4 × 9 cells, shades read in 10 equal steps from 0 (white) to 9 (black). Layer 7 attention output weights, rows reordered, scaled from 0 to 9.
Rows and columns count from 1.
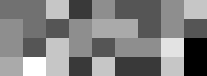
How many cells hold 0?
1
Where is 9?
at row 3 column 9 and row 4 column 9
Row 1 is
5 5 2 7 4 6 6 4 2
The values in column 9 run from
2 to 9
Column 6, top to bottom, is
6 3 4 7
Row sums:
41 41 40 39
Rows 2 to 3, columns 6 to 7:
3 6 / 4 4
